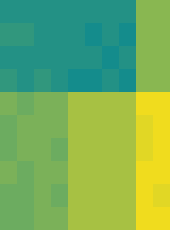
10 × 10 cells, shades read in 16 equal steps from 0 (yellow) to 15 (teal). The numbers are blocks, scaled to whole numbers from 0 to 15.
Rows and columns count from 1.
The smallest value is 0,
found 9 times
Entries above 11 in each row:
8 8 8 8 0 0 0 0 0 0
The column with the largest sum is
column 2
